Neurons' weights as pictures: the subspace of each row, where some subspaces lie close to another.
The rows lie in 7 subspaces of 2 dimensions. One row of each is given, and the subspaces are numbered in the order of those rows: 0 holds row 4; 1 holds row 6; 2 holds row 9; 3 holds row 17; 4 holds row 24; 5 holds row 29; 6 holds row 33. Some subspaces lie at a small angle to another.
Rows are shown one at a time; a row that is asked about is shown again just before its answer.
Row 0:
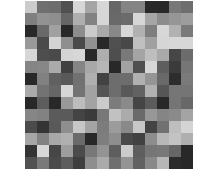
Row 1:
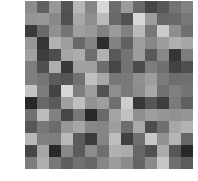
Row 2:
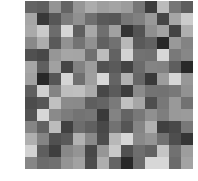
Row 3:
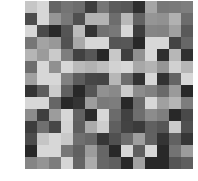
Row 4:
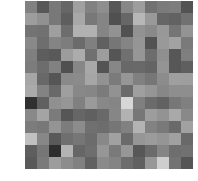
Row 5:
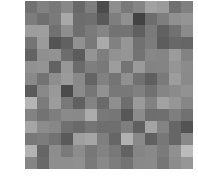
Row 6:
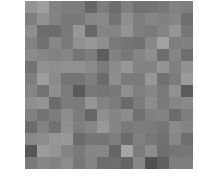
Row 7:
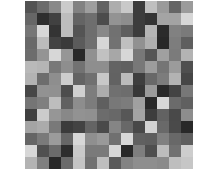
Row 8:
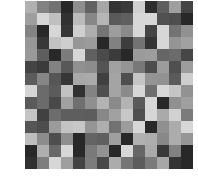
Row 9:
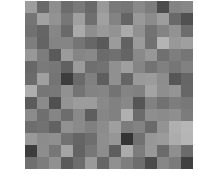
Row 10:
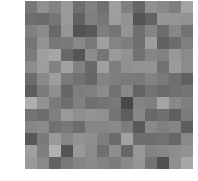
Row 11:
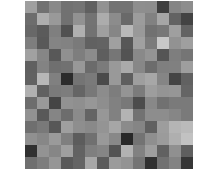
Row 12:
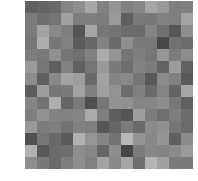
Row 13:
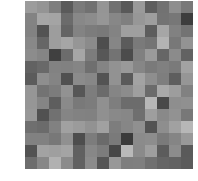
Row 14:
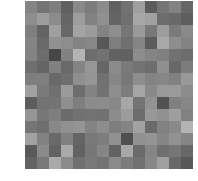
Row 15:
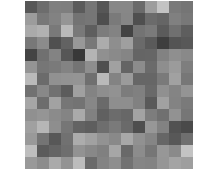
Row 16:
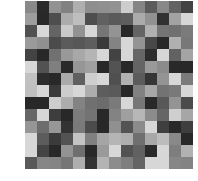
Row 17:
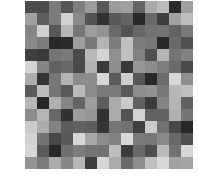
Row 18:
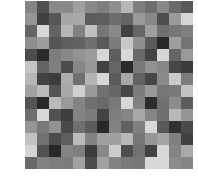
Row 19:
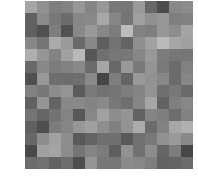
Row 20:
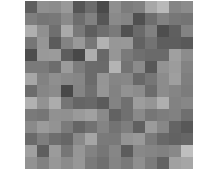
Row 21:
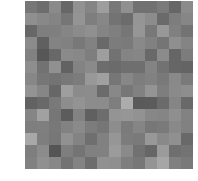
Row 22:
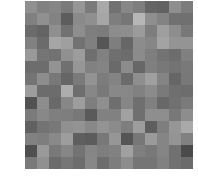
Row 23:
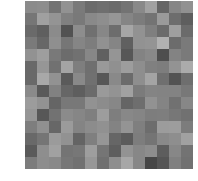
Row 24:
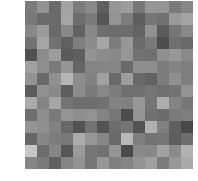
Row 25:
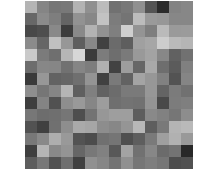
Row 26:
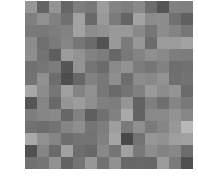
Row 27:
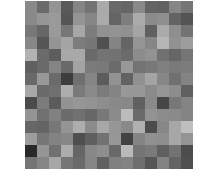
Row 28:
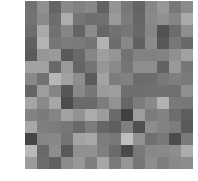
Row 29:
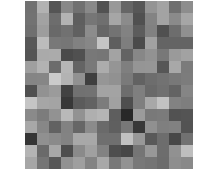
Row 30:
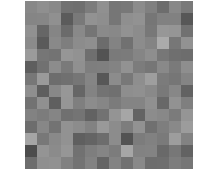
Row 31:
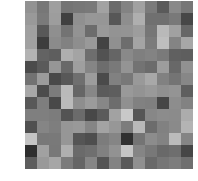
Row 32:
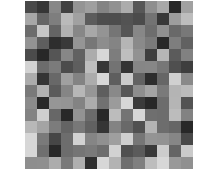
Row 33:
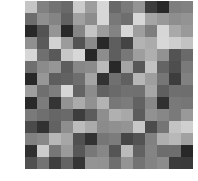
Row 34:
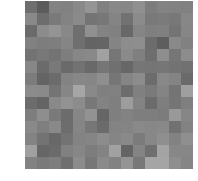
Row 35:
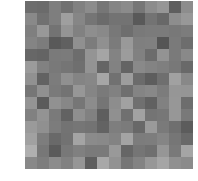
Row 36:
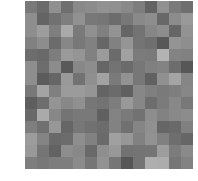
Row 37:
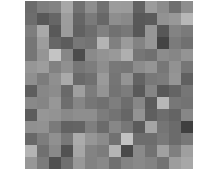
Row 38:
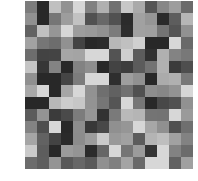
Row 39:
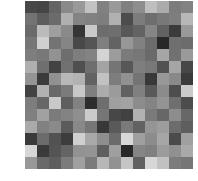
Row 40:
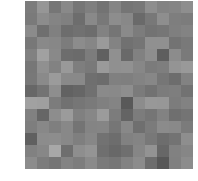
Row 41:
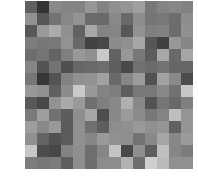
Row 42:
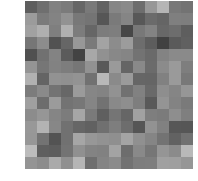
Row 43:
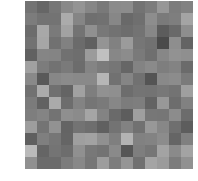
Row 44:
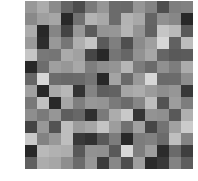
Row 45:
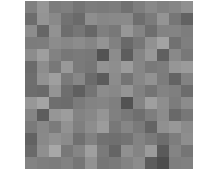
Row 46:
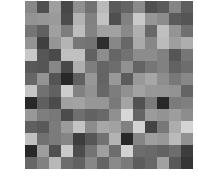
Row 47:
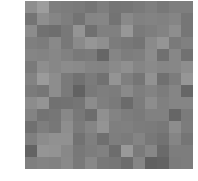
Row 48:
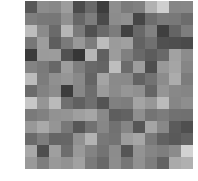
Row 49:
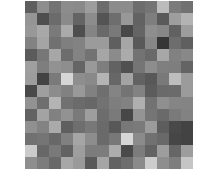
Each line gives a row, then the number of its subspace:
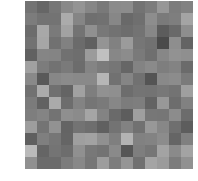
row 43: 5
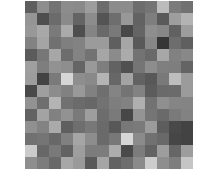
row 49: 2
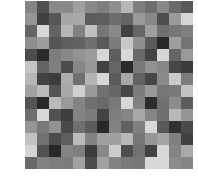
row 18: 4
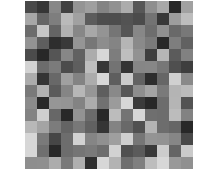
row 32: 3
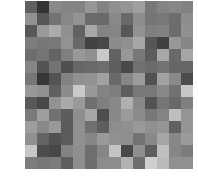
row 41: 1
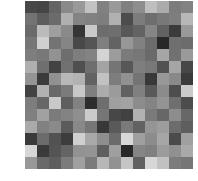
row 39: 1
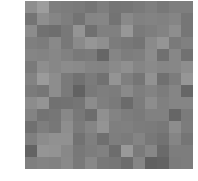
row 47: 1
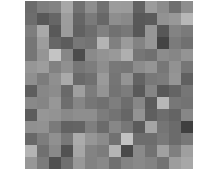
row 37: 0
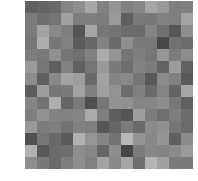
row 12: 1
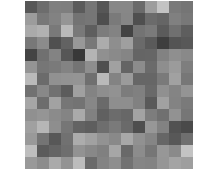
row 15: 6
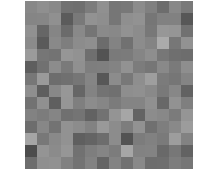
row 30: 5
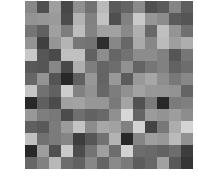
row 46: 4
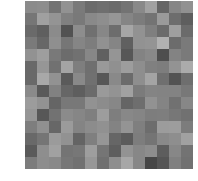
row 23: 2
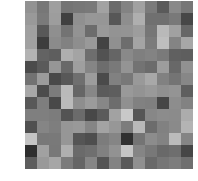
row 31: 5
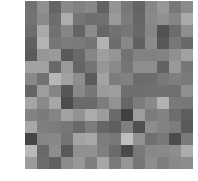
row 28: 5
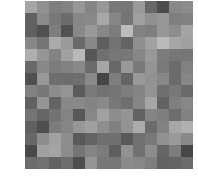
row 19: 6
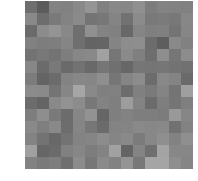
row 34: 1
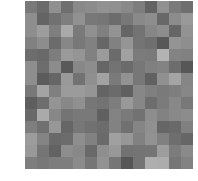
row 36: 2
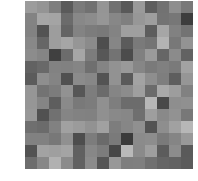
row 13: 0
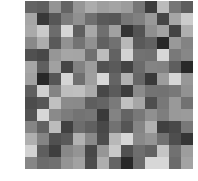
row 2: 2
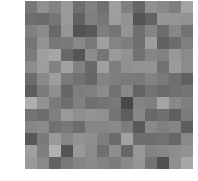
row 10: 0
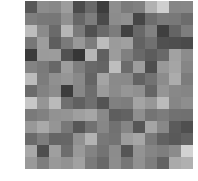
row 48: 6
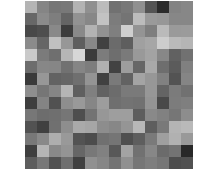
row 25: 6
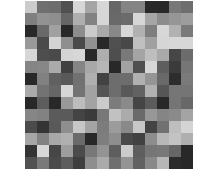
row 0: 6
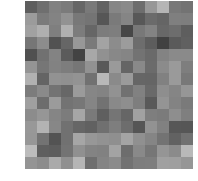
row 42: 6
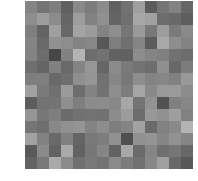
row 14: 0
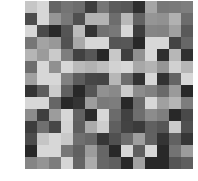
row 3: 1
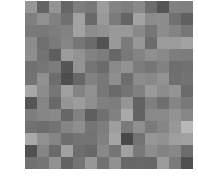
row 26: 2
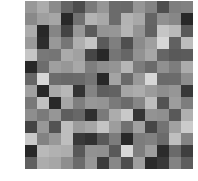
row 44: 5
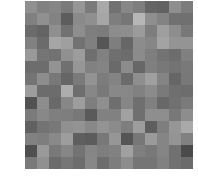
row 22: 3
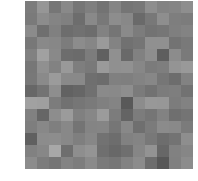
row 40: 4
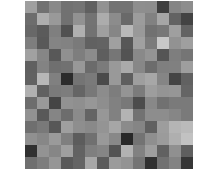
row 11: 2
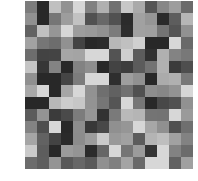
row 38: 5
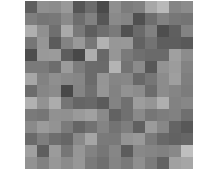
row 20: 6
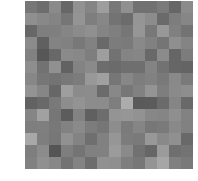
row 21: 3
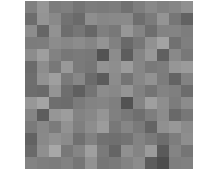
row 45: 4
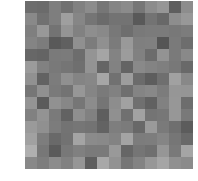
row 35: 3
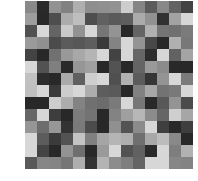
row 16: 4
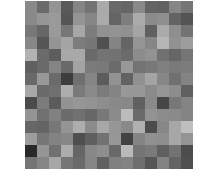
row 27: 4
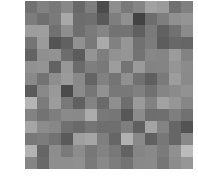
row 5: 3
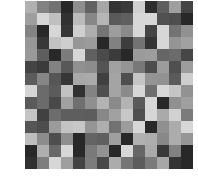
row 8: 0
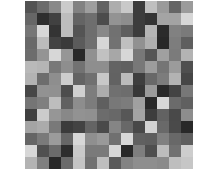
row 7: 0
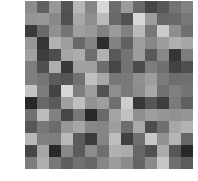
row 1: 3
